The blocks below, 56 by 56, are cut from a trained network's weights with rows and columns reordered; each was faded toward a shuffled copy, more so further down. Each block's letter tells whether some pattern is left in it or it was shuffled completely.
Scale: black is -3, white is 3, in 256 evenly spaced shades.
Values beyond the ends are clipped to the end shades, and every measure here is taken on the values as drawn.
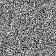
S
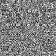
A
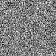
A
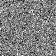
S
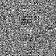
A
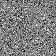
S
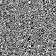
A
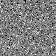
S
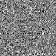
A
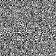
A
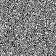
S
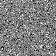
S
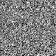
A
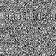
A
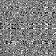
A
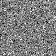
S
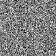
A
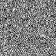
A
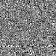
A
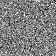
S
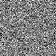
A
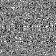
A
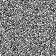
S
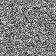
A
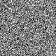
A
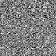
A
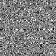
A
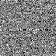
A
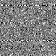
A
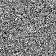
S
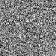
A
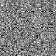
A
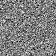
S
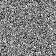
S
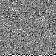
A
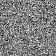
S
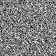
S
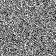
S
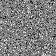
S
